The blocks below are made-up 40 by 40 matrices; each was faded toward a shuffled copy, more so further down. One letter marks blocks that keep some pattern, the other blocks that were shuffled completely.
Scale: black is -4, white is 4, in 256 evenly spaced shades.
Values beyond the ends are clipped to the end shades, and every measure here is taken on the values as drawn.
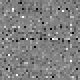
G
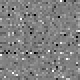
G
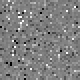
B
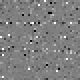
G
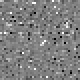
G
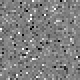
B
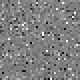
G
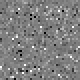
B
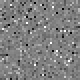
B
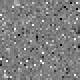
B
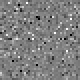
G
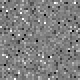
B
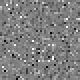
B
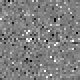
G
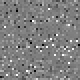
G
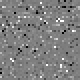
G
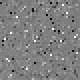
B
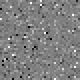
B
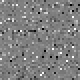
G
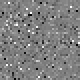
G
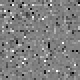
G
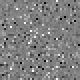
G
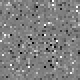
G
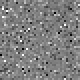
B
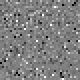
G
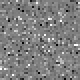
B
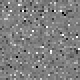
G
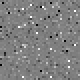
B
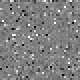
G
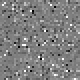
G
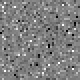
B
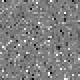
B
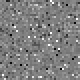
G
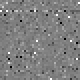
G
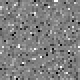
B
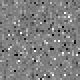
B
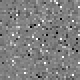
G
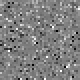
B
